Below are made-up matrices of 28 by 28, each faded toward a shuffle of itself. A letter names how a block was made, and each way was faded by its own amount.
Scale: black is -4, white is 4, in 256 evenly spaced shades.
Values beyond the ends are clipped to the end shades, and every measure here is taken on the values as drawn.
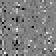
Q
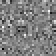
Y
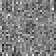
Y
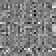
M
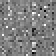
Q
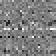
M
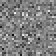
Y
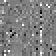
Q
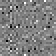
Q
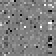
Q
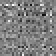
M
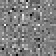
Q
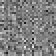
Y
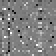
Q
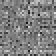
Y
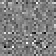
M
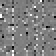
Q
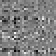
M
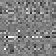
M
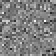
Y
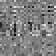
M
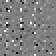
Q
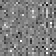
Q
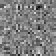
Y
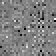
Q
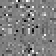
Q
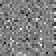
Q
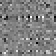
M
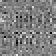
M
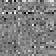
M
